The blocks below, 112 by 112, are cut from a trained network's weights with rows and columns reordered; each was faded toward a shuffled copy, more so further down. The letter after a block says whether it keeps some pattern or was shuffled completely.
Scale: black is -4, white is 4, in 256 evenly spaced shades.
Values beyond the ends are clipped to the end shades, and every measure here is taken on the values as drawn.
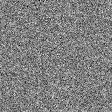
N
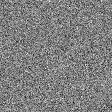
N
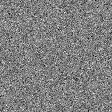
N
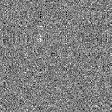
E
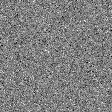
N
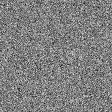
N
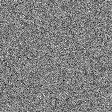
N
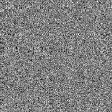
E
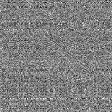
E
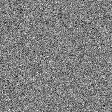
E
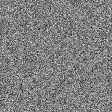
E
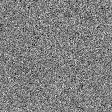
N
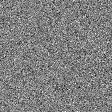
N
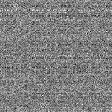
E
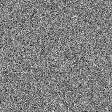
N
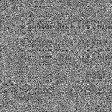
E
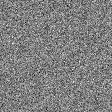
N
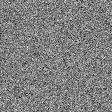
N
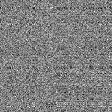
E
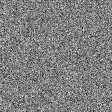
E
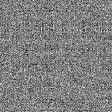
E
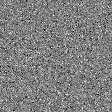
N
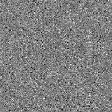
E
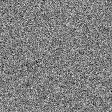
N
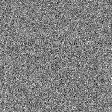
E
